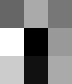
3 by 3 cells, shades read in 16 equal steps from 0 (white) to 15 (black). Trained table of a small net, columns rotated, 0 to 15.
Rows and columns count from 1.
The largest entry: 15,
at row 2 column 2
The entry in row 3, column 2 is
14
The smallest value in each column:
0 5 5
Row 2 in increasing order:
0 6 15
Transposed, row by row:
9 0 3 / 5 15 14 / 8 6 5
